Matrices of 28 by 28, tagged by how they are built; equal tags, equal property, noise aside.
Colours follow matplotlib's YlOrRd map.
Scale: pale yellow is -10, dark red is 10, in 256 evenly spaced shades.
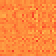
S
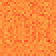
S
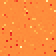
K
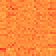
S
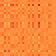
S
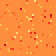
K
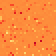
K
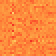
S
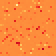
K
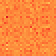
S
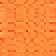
S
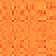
S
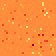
K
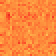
S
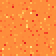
K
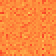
S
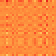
S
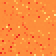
K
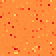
K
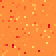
K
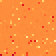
K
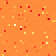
K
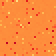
K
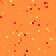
K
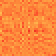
S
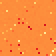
K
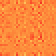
S
